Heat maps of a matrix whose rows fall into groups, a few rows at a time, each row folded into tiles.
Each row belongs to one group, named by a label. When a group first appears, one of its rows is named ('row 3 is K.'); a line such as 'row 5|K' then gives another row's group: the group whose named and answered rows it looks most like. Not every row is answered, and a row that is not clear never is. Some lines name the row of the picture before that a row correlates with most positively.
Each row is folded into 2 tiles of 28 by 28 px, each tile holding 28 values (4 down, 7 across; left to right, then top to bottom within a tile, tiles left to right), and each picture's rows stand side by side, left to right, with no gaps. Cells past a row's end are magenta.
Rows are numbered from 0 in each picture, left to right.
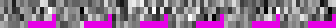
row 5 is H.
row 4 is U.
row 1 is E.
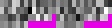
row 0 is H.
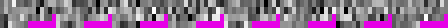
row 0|H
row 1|U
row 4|U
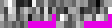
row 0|U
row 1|U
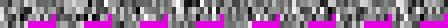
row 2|E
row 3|U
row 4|E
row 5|H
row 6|H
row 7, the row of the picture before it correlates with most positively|0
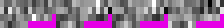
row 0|E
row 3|U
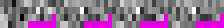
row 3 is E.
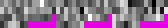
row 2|U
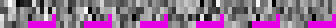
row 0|U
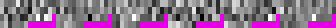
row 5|E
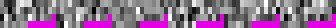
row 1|H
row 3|H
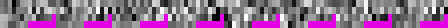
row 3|H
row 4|H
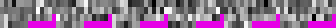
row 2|U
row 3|E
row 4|U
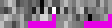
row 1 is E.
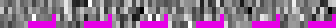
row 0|E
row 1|U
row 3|U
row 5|H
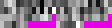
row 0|U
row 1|U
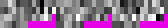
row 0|U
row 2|E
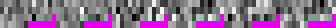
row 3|U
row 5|U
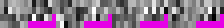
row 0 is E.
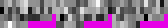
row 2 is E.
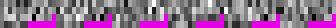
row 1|H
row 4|E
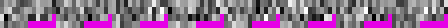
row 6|H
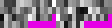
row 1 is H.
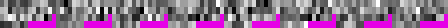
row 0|E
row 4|U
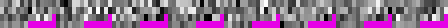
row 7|U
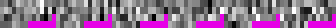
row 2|E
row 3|U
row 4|E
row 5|H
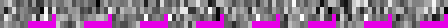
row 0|U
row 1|U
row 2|E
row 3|H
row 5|H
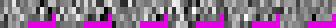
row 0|H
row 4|H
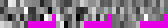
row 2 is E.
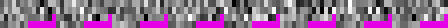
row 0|H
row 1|E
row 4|E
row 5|U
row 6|H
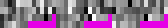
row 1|H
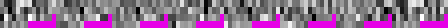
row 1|E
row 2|E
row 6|H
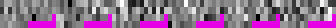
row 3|E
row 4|H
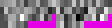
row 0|H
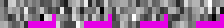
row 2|H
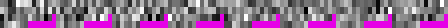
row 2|H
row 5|E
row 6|U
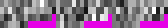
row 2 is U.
